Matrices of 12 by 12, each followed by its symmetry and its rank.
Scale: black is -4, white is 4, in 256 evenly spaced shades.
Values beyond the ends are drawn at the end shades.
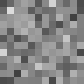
symmetric, full rank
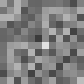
symmetric, full rank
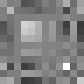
symmetric, rank two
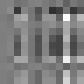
neither, rank two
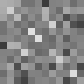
symmetric, full rank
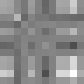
symmetric, rank two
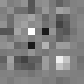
symmetric, rank two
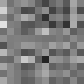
neither, rank two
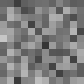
neither, full rank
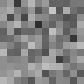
neither, full rank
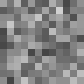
neither, full rank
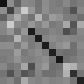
symmetric, full rank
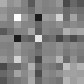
symmetric, rank two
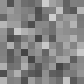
neither, full rank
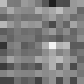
neither, rank two
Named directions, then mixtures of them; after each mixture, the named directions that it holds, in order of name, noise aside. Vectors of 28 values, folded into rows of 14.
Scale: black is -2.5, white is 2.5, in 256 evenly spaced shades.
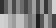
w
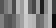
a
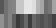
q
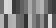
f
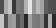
f, q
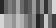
w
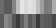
q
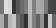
f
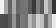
q, w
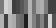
f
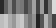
w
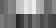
q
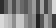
w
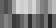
f, q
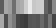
f, q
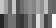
a, w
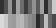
w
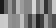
q, w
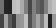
f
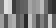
f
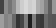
q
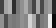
a, f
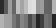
q, w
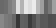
q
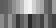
q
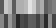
f, q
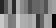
a, w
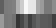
q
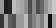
f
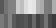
q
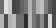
f
